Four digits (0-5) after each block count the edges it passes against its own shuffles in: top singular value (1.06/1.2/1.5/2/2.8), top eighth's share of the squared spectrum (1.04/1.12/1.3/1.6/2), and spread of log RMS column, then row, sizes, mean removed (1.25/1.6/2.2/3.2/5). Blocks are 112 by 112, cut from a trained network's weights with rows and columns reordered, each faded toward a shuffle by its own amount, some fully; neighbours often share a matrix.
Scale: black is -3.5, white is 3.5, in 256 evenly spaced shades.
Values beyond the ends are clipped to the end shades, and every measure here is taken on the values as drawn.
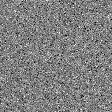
1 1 0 0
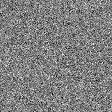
2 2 0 0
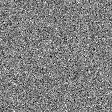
0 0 0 0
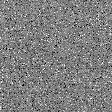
1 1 0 0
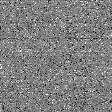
2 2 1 0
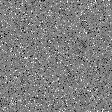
0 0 0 0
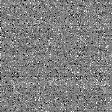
2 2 2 0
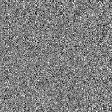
3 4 2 2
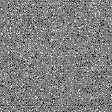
2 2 2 0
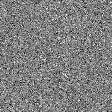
2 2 1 0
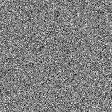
2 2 0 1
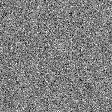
2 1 0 0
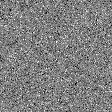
0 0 0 0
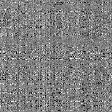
3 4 1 4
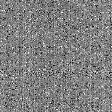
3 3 0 3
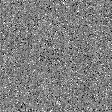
1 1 0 0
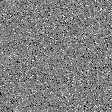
0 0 0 0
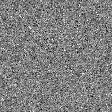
2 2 1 1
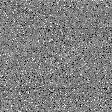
1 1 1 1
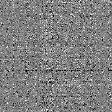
3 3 3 1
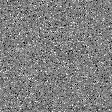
0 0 0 0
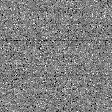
2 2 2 0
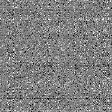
3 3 3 1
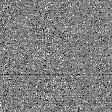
2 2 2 0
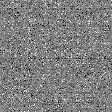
2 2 2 0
